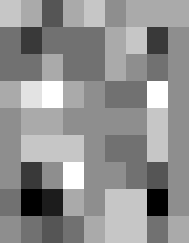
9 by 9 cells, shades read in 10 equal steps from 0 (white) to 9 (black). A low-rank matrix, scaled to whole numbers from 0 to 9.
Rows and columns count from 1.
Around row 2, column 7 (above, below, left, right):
3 4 3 7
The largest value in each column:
5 9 8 5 5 5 5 9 4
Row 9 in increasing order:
2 2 3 3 4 5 5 5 6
